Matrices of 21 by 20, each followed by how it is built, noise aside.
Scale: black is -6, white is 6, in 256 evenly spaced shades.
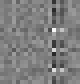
low rank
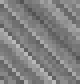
Toeplitz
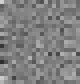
low rank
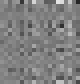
low rank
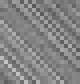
Toeplitz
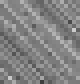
Toeplitz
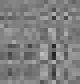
low rank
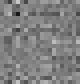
low rank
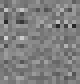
low rank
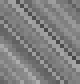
Toeplitz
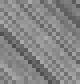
Toeplitz
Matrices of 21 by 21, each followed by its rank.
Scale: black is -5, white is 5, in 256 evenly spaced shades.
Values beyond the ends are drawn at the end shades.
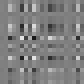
one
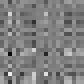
two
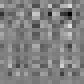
two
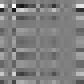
one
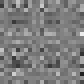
three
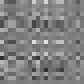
two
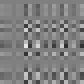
one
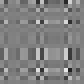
one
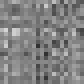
three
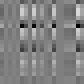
one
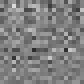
three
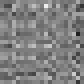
three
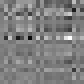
two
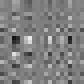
two
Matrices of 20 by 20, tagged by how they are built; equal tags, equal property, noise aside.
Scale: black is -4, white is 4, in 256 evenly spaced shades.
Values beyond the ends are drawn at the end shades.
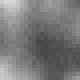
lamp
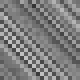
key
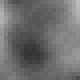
lamp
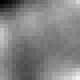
lamp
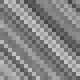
key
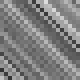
key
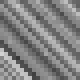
key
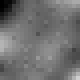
lamp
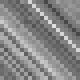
key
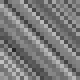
key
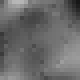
lamp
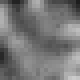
lamp
